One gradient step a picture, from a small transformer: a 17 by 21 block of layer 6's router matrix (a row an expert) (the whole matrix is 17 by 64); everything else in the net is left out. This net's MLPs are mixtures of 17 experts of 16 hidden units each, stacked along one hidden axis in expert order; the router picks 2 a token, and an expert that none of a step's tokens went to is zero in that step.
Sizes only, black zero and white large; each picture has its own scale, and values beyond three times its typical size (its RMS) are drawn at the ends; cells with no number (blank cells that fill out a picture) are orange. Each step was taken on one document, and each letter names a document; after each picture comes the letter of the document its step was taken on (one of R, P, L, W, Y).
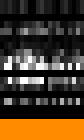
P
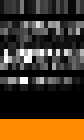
P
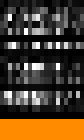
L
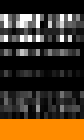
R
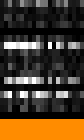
L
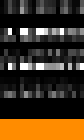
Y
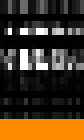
P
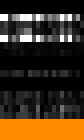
R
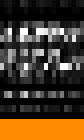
Y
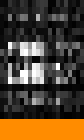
L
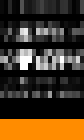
P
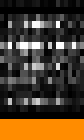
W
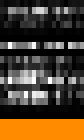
L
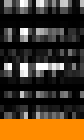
Y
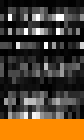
L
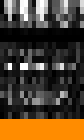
W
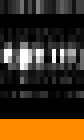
Y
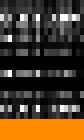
R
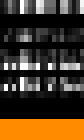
P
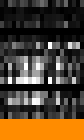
L
